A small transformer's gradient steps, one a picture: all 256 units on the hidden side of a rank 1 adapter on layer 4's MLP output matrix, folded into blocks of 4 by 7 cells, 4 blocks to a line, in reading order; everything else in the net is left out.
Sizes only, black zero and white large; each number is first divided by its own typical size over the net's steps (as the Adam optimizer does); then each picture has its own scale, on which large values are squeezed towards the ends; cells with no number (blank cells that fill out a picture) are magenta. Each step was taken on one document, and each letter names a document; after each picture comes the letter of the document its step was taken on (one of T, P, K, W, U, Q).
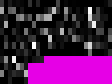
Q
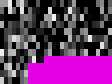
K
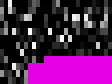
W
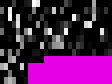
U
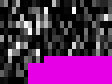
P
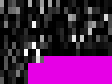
Q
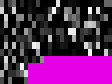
Q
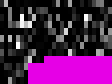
P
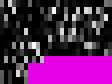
Q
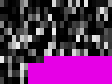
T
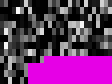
T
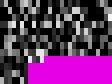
K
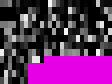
K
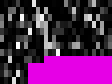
U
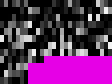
T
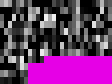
T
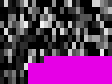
T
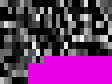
K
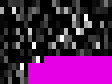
W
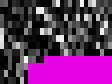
T
